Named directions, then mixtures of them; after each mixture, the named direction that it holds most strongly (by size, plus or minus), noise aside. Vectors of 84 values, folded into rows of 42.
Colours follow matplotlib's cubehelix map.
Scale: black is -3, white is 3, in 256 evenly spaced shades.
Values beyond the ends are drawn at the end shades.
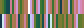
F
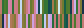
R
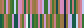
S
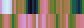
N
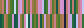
S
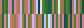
R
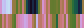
N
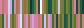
R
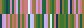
F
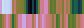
N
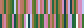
S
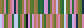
S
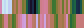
N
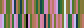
S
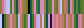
F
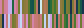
R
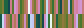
F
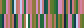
S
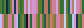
S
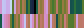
N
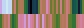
N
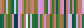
S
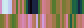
N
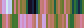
N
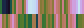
N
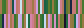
R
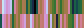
N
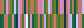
S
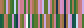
S
